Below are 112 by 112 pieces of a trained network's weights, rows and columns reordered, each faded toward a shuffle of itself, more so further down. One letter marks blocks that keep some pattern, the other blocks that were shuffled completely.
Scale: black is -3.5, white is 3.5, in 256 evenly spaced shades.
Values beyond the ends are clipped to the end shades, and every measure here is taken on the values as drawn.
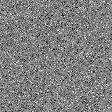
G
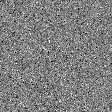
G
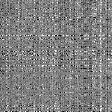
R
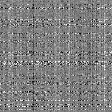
R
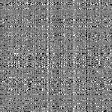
R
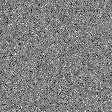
G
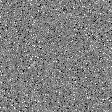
G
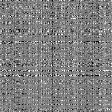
R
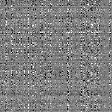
R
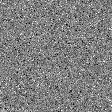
G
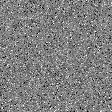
G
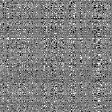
R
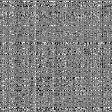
R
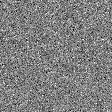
G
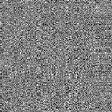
R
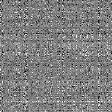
R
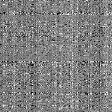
R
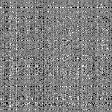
R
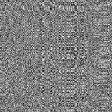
R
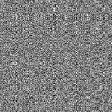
R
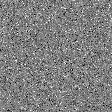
G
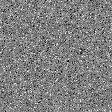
G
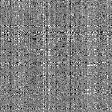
R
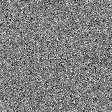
G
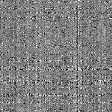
R
